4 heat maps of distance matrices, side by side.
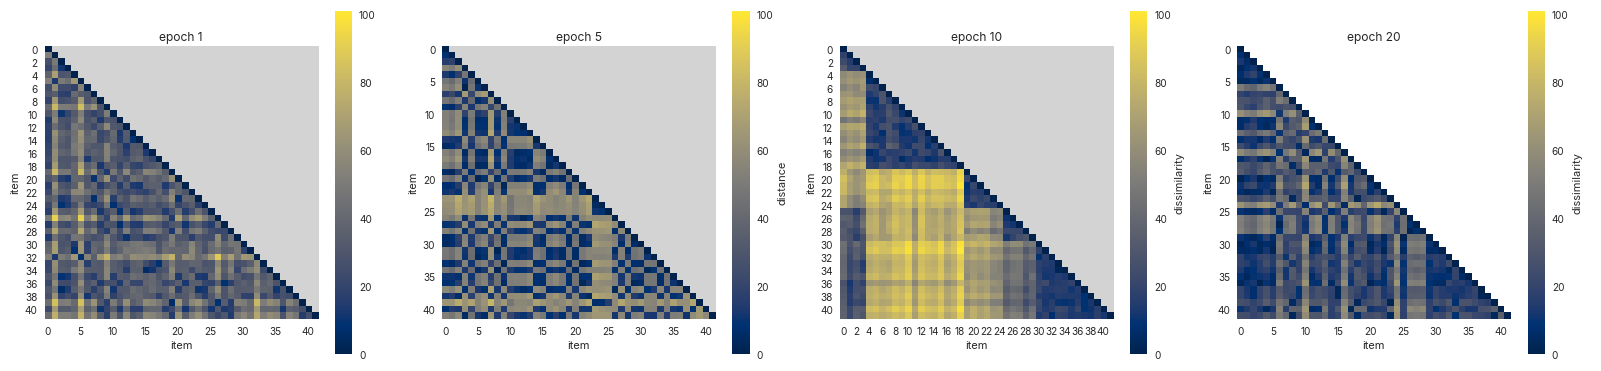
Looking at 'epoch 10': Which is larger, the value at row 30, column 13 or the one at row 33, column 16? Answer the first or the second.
the first
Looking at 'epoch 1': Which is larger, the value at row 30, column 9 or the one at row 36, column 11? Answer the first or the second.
the first
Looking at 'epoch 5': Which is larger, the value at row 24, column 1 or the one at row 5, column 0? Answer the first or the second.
the first
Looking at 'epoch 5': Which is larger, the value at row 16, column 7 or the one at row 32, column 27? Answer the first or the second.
the first
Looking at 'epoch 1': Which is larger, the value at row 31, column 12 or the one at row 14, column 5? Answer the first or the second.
the second
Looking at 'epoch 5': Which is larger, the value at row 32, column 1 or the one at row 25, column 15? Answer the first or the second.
the second
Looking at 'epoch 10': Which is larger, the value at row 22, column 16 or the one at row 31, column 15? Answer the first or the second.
the second
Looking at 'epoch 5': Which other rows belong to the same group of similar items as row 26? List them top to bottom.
3, 5, 6, 8, 10, 11, 12, 13, 16, 17, 18, 20, 28, 31, 32, 34, 37, 41
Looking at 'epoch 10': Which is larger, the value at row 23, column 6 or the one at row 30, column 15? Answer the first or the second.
the second
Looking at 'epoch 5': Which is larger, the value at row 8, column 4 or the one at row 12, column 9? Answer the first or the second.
the second
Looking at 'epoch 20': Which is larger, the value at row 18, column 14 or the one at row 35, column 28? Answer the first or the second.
the second
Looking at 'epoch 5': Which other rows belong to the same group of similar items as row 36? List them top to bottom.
0, 1, 2, 4, 7, 9, 14, 15, 19, 21, 22, 27, 29, 30, 33, 35, 38, 40
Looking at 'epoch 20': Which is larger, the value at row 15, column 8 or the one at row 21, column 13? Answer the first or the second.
the second
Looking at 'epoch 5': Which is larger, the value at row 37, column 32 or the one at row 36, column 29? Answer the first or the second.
the first
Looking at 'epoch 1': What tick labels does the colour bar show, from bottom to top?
0, 20, 40, 60, 80, 100
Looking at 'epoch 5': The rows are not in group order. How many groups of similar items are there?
3
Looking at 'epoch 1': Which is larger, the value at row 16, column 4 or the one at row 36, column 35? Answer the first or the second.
the first
